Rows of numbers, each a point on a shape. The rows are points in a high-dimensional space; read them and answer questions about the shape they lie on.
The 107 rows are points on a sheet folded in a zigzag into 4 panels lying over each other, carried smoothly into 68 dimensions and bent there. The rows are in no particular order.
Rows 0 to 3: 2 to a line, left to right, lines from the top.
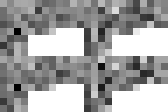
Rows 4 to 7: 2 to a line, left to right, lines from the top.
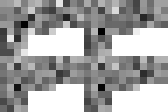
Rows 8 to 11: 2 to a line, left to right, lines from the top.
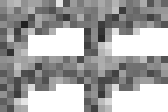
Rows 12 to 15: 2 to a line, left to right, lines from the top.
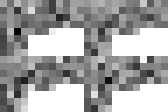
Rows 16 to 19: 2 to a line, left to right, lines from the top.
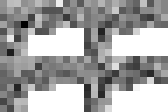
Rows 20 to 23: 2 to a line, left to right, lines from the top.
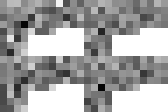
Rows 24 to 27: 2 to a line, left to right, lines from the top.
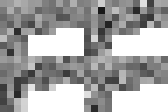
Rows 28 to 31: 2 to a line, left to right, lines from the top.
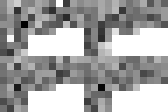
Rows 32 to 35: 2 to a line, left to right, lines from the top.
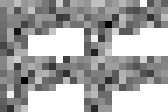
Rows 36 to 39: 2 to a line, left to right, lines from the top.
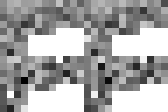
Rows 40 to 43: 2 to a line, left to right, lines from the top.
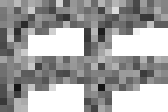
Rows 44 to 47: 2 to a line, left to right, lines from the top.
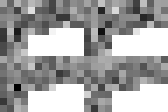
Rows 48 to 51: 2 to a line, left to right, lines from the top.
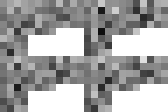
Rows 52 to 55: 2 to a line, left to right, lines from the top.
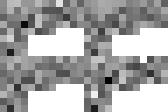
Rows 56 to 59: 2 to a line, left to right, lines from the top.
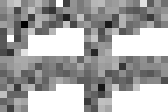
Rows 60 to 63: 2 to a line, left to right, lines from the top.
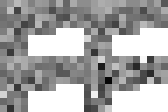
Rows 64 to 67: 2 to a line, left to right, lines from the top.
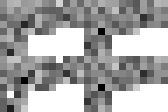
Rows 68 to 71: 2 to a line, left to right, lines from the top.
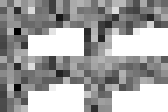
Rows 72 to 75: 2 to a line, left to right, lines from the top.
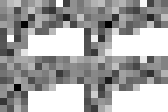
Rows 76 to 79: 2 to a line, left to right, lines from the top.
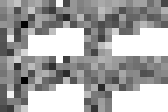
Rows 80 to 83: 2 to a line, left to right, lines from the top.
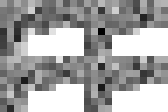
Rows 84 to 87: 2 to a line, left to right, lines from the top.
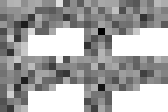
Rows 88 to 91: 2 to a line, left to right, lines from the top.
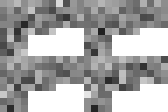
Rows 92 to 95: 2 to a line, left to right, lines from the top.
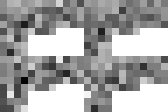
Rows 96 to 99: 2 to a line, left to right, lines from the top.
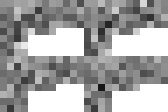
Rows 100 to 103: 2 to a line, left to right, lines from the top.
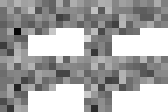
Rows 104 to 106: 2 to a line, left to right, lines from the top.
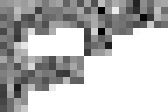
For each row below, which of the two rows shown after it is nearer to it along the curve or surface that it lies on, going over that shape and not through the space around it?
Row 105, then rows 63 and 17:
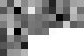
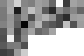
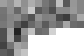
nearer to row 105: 63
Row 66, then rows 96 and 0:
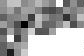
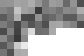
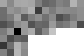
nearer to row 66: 96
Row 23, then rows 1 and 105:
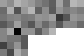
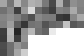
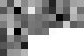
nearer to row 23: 105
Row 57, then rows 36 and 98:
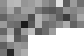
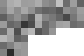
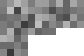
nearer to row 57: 36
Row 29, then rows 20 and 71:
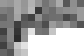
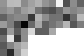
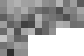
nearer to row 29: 20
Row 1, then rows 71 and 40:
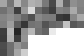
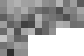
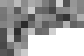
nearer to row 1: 40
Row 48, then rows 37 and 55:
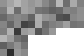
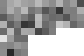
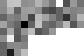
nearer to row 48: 37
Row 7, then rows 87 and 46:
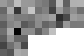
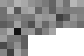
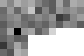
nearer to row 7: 87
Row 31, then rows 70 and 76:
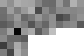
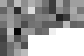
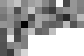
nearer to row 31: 70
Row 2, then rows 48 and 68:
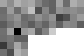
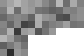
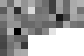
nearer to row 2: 48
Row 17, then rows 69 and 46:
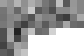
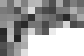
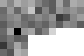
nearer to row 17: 69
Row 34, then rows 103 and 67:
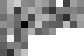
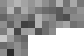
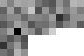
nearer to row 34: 103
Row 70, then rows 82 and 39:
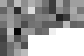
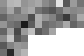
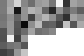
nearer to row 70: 39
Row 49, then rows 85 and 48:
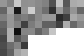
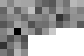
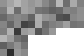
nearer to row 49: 85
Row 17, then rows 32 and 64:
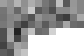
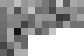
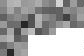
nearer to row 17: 64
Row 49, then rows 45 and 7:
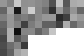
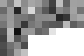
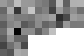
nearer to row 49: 7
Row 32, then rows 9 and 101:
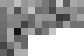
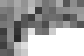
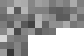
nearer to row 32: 101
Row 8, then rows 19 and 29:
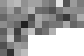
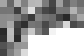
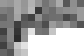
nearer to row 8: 19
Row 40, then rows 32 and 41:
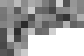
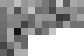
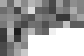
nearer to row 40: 41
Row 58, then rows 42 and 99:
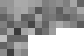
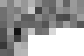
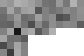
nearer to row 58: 99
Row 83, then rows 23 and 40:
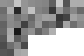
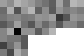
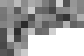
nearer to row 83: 23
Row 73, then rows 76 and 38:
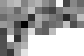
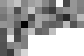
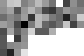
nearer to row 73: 38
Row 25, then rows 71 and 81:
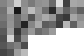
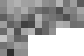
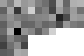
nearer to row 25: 81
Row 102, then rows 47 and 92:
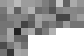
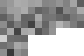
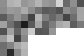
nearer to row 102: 47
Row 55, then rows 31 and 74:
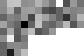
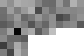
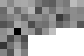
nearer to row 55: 31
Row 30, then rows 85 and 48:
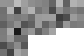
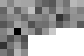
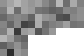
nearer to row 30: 85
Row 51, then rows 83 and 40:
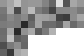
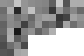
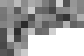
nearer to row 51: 83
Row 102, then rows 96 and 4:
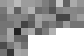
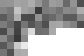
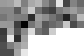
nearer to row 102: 4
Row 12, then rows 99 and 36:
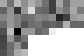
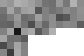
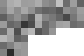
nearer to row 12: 99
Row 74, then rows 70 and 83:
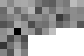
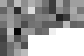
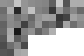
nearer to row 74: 83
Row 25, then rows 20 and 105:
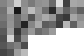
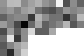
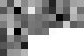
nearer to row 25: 105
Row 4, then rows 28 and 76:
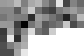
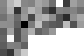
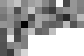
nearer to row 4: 76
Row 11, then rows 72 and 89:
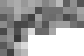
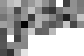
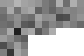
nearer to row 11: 72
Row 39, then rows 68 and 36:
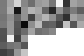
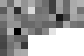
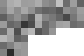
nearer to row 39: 68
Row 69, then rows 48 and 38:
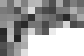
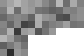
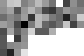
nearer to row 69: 38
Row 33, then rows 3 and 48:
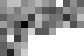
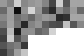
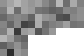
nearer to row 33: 48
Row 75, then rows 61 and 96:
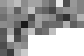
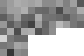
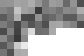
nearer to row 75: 61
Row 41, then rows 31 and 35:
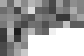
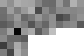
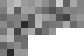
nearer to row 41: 31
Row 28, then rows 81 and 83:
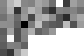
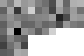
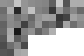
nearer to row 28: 83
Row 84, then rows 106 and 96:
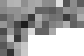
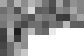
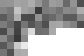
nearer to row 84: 96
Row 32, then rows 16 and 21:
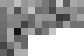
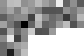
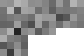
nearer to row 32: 21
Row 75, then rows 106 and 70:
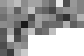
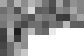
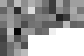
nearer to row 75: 106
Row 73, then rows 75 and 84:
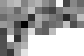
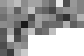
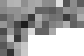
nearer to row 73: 84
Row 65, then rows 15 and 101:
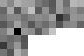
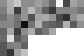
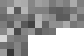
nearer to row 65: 101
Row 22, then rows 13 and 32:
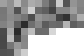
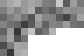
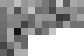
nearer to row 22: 13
